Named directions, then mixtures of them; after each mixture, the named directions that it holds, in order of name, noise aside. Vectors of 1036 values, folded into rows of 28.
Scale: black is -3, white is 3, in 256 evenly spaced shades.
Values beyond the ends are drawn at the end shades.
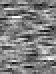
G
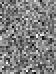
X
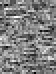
G, X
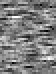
G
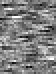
G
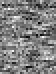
G, X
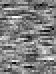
G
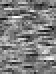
G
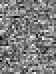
G, X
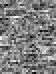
G, X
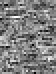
G, X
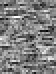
G, X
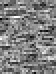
G, X
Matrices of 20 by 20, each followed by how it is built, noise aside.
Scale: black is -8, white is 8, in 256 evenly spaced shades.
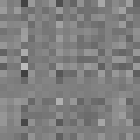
low rank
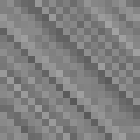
Toeplitz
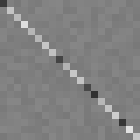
diagonal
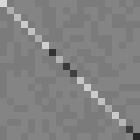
diagonal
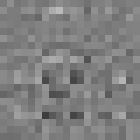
low rank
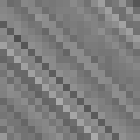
Toeplitz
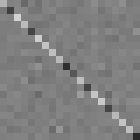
diagonal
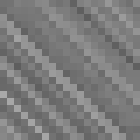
Toeplitz
